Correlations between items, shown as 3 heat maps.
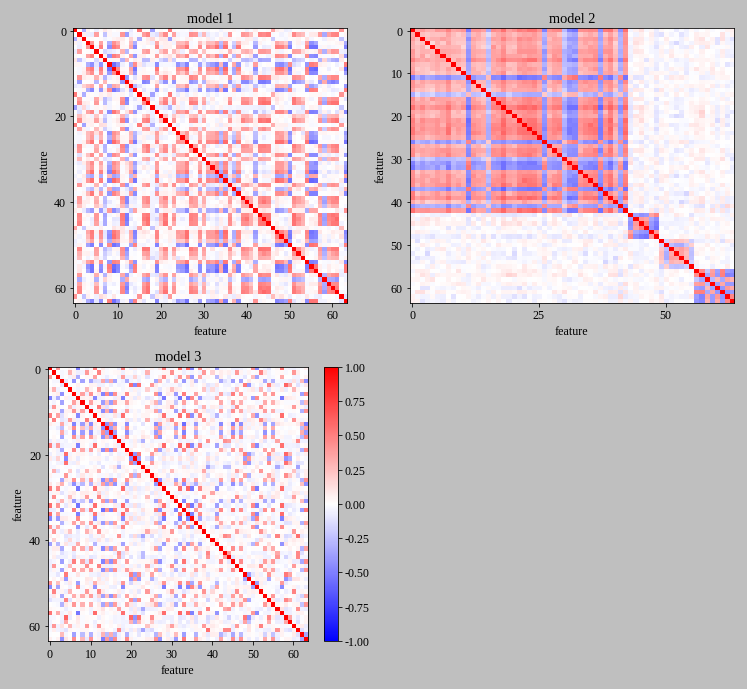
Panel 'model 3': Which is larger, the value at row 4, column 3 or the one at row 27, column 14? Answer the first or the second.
the first
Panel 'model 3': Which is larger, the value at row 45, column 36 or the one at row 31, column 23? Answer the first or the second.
the first
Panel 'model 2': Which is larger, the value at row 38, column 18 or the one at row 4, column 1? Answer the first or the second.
the first
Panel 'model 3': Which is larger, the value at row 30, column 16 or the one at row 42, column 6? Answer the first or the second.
the second
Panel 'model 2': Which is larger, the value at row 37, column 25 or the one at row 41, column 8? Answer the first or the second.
the second
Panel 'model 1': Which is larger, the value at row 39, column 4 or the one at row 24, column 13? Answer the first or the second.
the second
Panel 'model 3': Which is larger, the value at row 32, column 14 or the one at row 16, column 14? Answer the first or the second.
the second
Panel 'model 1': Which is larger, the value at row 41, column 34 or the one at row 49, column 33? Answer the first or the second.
the second
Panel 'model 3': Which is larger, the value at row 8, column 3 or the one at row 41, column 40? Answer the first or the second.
the second
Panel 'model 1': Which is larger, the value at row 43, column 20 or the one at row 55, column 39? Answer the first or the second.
the first
